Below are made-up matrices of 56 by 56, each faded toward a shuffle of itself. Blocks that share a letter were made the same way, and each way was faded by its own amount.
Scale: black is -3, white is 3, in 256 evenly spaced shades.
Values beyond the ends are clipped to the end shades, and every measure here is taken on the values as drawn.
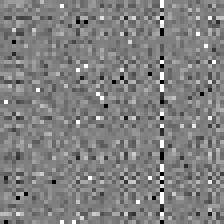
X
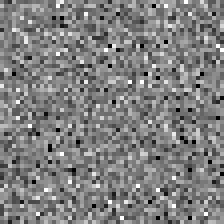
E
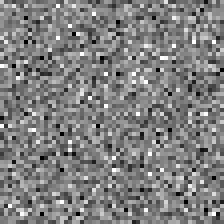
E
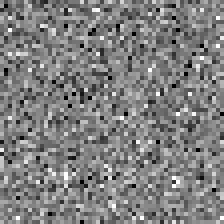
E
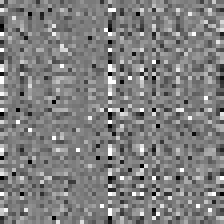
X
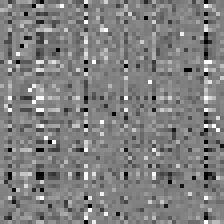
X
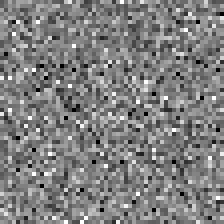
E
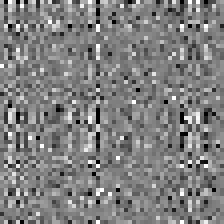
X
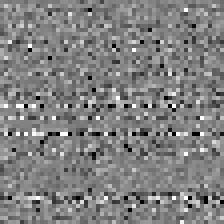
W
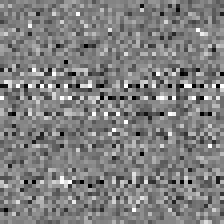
W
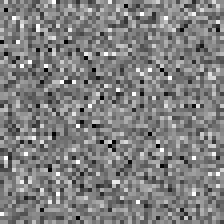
E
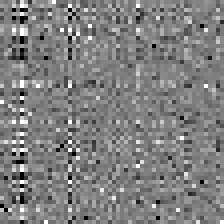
X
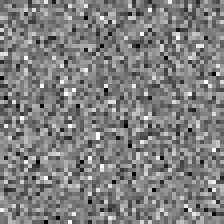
E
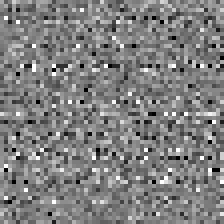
W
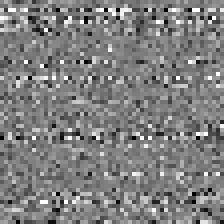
W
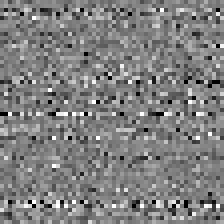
W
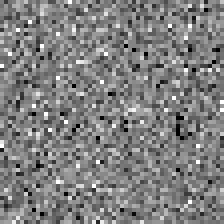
E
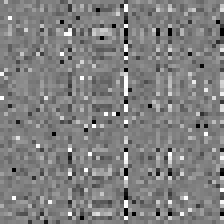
X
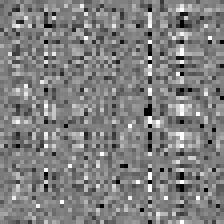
X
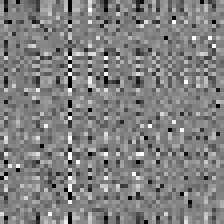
X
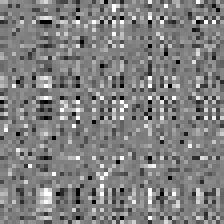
X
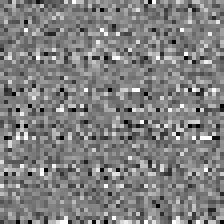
W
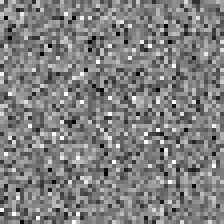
E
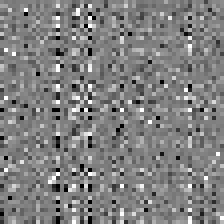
X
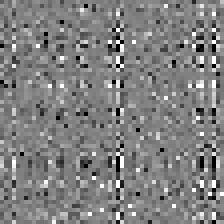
X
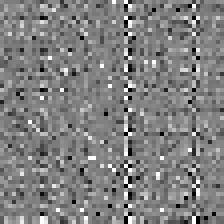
X
